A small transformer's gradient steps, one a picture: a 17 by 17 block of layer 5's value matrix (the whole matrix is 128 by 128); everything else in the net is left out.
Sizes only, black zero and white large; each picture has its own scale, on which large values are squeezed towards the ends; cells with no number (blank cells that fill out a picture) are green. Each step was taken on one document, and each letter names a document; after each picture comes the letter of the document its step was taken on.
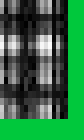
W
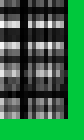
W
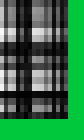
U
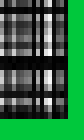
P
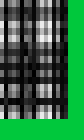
W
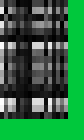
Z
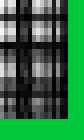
U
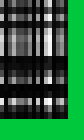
P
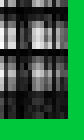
U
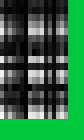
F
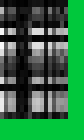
Z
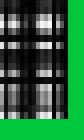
W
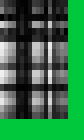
Z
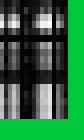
W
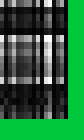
P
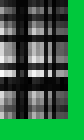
F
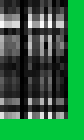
W
